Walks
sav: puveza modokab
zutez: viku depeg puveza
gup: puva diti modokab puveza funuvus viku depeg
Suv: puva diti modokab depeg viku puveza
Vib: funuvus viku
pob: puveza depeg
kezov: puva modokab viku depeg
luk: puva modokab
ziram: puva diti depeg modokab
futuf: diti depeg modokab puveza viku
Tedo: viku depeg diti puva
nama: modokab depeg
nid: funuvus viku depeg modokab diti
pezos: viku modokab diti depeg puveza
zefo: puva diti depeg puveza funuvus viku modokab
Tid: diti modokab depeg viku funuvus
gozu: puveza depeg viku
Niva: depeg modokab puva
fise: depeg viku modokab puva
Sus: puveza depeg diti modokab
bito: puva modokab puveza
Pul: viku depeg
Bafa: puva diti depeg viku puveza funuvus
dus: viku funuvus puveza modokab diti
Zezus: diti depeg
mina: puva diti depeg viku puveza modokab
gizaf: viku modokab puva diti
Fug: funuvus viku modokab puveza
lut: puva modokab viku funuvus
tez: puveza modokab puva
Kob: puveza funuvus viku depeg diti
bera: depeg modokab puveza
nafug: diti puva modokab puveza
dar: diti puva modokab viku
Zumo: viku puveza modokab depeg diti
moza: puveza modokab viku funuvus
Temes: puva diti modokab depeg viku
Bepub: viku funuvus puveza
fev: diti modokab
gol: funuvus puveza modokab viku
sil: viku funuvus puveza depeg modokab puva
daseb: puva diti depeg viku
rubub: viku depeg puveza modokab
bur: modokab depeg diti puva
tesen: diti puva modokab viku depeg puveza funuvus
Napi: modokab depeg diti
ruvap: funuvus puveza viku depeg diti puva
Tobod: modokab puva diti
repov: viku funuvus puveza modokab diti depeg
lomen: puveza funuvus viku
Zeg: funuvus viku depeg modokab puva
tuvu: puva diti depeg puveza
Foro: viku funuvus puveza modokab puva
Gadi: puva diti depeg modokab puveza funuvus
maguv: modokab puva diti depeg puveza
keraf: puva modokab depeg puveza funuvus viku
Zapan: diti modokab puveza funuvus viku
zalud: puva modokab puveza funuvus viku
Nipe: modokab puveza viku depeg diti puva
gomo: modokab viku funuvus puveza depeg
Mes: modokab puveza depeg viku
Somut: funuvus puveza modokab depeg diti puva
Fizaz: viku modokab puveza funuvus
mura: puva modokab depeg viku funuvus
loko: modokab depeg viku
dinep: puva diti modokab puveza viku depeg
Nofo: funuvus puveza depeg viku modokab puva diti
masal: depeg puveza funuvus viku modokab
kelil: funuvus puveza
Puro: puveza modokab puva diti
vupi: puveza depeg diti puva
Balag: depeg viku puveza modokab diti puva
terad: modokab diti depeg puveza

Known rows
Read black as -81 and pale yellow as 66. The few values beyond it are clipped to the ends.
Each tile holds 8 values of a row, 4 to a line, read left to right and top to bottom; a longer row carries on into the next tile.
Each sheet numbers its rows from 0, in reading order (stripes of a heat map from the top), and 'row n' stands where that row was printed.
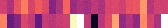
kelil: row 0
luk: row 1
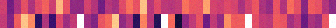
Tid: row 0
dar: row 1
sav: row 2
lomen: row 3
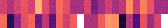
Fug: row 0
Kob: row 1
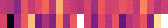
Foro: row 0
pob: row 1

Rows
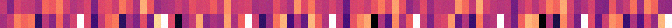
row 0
Zezus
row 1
gomo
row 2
tez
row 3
Puro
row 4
repov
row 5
futuf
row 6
nid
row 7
Bafa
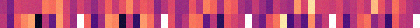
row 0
Napi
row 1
dus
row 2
Zapan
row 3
Nipe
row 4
gol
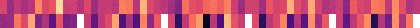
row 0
loko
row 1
Suv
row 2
Sus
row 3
rubub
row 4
pezos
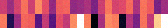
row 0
Fizaz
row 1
Gadi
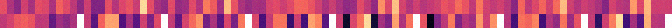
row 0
Vib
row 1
mura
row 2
keraf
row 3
fev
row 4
Somut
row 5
bito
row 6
nama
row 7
Balag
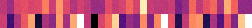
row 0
maguv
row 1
sil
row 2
tesen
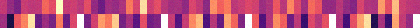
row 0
Zeg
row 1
daseb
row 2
Tobod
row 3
moza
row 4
Nofo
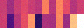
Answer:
tuvu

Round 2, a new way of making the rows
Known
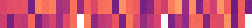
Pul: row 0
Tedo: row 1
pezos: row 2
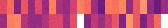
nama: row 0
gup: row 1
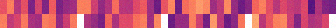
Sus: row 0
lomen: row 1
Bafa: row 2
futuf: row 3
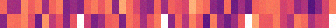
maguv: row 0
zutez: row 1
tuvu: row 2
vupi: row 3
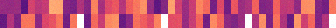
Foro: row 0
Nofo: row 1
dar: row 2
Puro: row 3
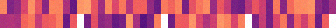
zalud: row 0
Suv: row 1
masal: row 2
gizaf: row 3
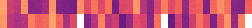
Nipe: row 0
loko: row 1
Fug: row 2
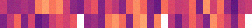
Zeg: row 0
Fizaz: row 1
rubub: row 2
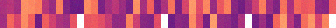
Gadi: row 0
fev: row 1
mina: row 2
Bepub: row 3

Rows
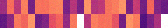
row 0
fise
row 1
tesen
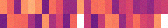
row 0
keraf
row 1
gozu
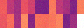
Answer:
sav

